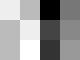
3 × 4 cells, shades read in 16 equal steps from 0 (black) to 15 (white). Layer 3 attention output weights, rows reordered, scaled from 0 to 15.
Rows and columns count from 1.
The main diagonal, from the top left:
14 14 3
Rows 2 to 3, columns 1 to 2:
11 14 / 11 15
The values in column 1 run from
11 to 14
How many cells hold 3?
1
